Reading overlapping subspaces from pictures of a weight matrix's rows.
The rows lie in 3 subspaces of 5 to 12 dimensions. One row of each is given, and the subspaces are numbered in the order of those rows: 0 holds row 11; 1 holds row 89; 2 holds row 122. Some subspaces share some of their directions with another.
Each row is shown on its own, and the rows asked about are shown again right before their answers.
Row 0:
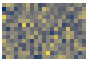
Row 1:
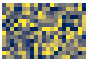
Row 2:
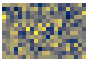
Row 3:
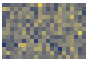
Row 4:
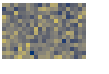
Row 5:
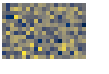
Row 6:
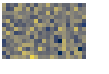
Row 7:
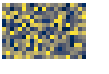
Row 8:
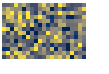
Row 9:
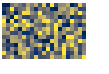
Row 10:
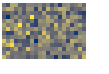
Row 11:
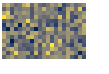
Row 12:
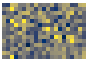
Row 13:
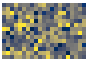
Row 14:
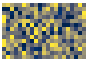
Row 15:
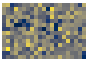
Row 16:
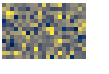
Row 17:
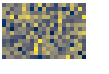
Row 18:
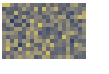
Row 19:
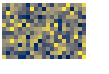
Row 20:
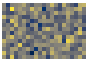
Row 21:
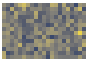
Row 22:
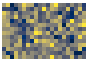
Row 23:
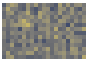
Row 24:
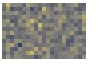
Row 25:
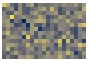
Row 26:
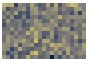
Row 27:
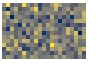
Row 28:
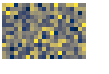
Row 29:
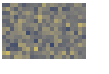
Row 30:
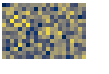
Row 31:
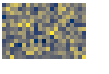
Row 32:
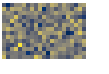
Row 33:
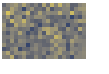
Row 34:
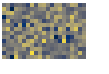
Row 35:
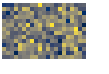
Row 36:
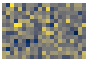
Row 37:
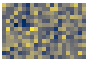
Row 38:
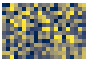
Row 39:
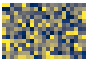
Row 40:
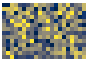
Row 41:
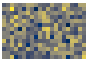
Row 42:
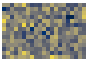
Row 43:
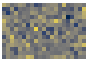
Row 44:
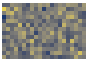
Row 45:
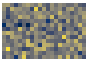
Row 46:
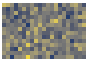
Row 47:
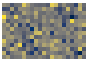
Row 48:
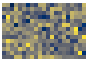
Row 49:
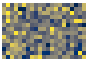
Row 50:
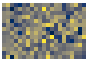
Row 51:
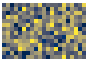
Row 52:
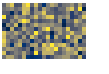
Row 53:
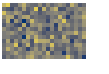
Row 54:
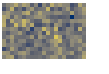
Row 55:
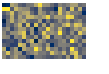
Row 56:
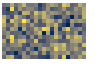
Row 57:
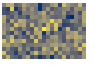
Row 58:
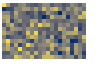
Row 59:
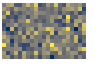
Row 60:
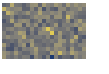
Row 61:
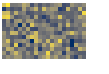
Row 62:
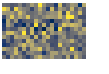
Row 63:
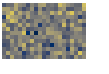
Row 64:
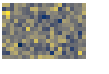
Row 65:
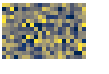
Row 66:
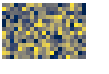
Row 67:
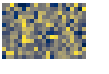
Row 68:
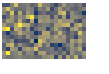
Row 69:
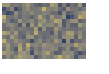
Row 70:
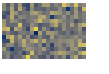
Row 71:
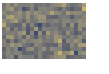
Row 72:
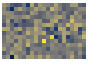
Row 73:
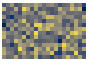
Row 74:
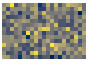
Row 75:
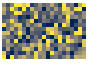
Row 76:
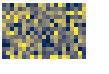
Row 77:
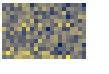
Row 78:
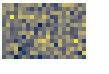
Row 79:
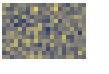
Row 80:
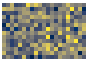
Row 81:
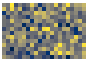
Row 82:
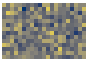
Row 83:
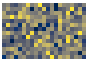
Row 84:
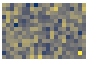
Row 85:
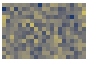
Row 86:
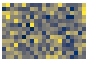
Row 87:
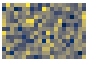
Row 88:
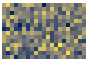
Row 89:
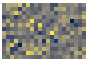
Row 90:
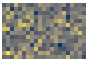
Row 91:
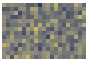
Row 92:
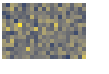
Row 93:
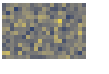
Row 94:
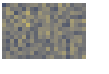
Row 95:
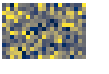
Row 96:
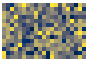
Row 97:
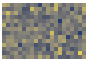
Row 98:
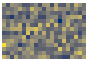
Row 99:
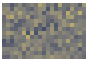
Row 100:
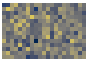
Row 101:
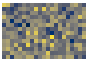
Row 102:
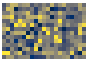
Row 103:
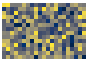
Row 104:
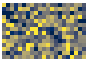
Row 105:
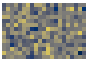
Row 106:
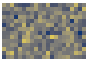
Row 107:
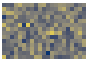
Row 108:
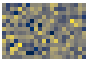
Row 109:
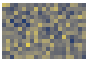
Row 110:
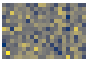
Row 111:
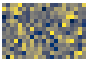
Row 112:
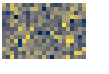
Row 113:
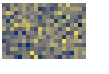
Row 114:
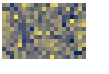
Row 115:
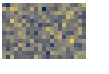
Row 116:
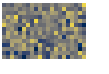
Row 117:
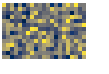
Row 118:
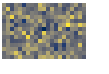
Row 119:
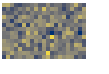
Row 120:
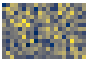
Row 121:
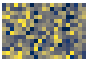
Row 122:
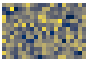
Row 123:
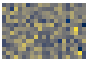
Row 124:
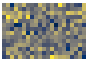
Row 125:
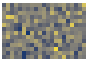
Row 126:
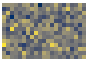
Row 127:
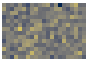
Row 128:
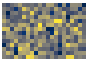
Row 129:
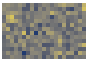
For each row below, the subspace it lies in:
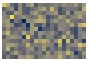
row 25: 2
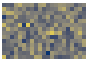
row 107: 1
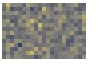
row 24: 1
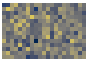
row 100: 2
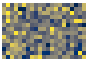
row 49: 2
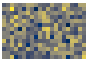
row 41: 2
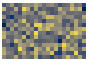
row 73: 2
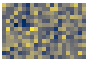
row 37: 2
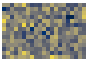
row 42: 0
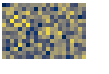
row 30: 1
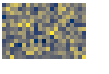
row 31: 1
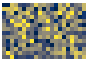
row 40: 1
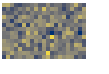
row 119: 1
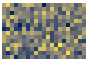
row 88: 2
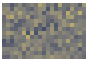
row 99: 2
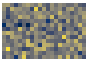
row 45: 0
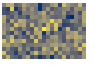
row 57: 0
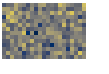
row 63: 0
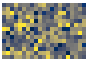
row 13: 2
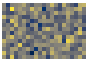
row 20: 1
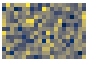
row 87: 1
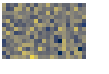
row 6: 0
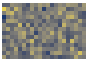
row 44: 2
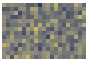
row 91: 2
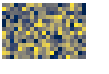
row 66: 2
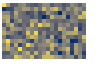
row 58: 0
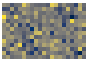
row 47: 1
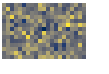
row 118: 2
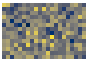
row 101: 1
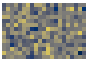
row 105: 0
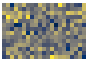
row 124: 0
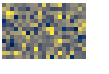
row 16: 2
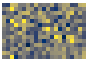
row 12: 1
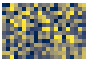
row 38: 1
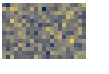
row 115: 1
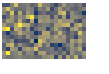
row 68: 2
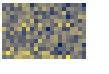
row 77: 0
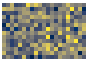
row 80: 0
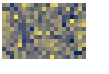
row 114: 1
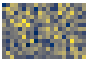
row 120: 1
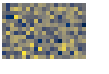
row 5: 0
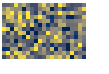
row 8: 0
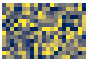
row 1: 2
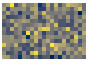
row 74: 2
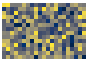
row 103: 2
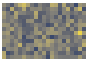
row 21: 1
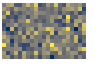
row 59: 0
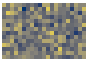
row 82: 0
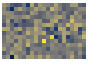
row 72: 1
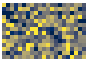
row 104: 0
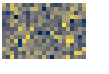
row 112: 1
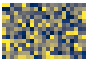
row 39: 0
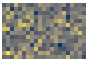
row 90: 0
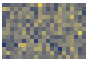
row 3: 2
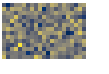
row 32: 1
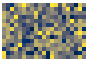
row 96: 1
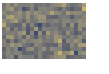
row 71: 0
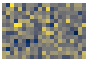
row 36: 0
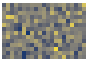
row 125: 0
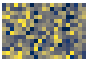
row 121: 2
